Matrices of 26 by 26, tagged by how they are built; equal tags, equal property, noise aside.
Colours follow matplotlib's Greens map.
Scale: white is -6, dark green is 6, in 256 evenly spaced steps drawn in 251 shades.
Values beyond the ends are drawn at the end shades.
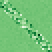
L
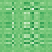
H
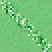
L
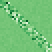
L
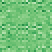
H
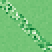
L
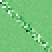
L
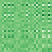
H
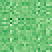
H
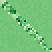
L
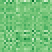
H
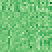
H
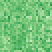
H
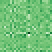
H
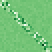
L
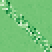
L
